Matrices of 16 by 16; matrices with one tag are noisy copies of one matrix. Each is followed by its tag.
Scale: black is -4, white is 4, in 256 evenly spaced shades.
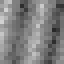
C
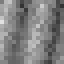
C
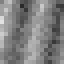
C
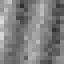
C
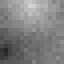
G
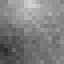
G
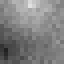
G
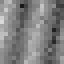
C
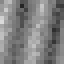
C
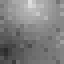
G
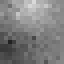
G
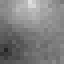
G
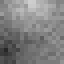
G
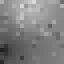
G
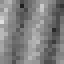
C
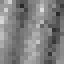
C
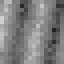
C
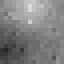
G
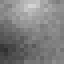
G
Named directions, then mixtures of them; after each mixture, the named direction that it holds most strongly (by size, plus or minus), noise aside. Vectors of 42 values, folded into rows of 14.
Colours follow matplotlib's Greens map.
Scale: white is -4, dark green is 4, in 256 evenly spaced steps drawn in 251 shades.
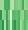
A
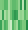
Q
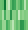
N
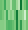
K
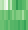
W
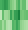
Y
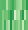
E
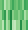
A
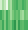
W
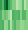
W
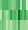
Y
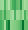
E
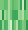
Q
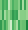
Q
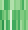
A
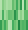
Q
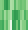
A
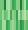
N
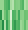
A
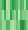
N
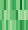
Q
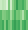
W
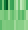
W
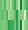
K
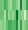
K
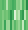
E
